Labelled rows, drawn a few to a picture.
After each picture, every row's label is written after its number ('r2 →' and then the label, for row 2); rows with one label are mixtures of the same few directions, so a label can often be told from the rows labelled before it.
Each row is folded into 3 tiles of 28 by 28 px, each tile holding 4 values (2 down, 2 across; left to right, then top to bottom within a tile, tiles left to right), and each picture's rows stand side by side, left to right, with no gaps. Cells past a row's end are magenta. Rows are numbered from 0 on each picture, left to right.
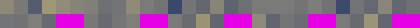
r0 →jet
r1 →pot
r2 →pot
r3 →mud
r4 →pot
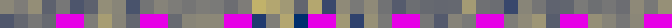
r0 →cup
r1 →pot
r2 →mud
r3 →cup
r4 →mud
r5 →pot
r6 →pot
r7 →cup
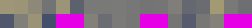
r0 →cup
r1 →mud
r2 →pot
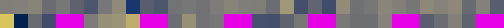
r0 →mud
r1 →jet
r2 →mud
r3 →cup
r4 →pot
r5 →cup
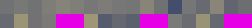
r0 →mud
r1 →mud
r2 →pot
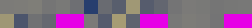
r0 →mud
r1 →pot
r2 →pot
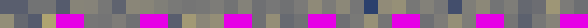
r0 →cup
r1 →jet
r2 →mud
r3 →mud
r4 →jet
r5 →jet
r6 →pot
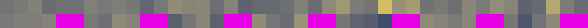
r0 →jet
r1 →mud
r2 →cup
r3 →cup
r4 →jet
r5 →cup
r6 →pot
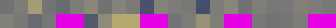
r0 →jet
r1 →mud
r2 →jet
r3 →pot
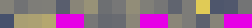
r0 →mud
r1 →pot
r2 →jet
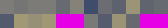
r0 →mud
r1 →pot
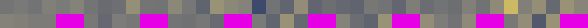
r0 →cup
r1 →pot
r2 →jet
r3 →pot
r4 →cup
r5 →cup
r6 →pot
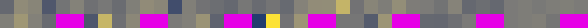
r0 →pot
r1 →mud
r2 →pot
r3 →mud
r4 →pot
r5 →cup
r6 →cup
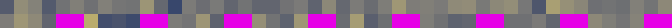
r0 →pot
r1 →mud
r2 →pot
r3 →cup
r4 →mud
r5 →jet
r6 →jet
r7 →cup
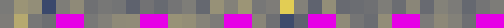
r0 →pot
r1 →jet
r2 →cup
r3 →jet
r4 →cup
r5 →pot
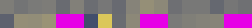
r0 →mud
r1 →mud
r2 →jet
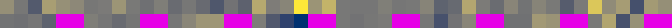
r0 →jet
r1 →jet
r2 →jet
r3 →jet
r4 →pot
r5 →pot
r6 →mud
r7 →pot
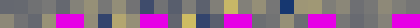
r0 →cup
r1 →mud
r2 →mud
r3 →jet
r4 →pot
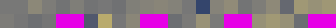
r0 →jet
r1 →mud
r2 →jet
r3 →cup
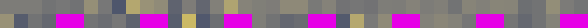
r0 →mud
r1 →jet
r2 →mud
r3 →jet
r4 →mud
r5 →cup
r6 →pot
